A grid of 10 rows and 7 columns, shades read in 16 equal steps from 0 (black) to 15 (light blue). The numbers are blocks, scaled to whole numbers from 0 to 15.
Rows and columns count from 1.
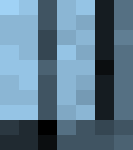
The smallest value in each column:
3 3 0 6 6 1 6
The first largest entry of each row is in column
1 1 1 1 1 2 1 1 4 7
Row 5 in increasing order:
1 7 8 13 13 14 14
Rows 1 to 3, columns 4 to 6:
13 14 2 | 13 12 2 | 12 13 2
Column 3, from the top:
6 6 5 5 7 6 6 6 0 1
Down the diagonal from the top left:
15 13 5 14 13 2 8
